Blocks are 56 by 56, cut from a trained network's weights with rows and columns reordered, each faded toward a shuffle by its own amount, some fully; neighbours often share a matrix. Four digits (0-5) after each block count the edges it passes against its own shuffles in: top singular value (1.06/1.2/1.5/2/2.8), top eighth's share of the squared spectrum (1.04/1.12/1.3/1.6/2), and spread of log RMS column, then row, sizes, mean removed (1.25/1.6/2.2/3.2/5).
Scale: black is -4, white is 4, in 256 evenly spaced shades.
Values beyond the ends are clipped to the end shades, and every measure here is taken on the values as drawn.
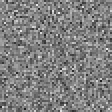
1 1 0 0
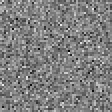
0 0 0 0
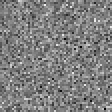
0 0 0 0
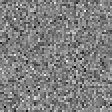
1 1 1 0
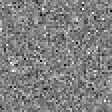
1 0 0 0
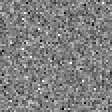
0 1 0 0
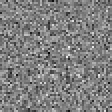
3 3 2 1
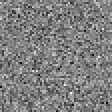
1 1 0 0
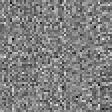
3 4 2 1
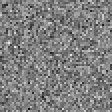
0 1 0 0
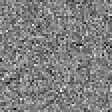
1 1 0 0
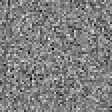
0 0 0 0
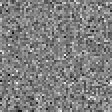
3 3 1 1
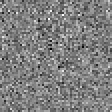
2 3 1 1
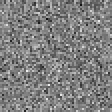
2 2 0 0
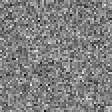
1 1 0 0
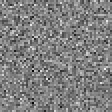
3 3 1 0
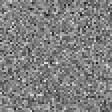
1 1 0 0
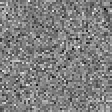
1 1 0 0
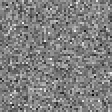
1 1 0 0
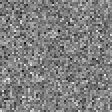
0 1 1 0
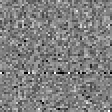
3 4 1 2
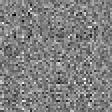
4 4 2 2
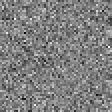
3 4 2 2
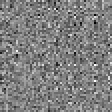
3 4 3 2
